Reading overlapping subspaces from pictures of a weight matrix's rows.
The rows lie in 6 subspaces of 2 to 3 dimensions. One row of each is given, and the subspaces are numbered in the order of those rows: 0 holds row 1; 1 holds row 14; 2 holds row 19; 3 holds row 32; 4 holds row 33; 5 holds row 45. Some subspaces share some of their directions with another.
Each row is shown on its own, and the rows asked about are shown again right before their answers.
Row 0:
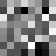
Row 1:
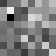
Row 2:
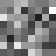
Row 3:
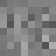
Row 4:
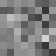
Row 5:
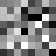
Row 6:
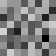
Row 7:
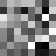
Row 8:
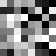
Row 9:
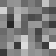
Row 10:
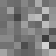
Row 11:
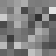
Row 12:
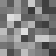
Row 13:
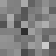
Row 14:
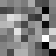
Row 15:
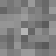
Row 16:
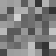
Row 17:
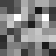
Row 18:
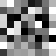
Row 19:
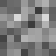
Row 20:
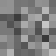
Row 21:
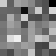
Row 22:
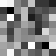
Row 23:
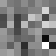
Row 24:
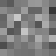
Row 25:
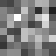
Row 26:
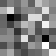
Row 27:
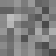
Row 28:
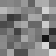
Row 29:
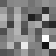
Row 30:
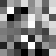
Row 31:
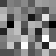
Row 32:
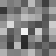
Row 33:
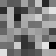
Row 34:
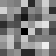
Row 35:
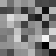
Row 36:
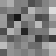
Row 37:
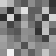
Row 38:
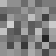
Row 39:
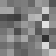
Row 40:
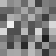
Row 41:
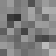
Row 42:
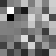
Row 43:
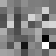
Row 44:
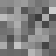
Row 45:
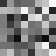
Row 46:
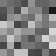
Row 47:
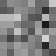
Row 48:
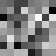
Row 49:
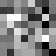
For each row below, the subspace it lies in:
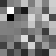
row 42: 0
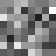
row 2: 1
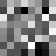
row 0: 0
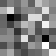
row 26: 0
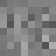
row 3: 3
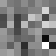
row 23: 3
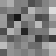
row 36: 2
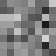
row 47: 5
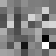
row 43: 3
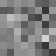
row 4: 5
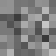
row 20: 0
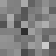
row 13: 3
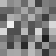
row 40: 4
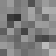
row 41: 2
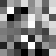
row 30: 0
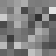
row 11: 1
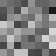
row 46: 1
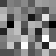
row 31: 4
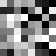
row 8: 5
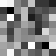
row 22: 0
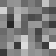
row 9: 4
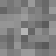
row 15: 3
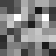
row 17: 2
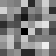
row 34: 3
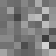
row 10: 4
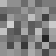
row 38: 4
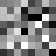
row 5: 3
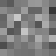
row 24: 2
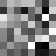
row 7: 0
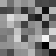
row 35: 5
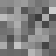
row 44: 1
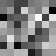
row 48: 1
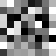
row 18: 2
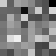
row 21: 5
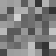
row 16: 4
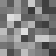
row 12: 2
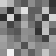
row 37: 0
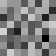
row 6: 4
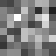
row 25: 2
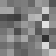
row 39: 5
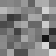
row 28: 1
